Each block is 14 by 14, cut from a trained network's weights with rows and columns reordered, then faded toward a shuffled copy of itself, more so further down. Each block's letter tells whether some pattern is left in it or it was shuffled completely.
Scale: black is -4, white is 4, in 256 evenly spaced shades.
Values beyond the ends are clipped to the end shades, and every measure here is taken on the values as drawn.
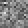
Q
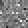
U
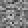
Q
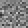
Q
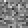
U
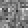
Q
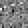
U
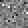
U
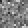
U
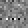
Q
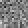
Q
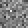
Q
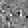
U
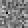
U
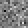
U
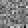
Q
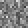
U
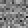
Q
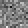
U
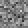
U
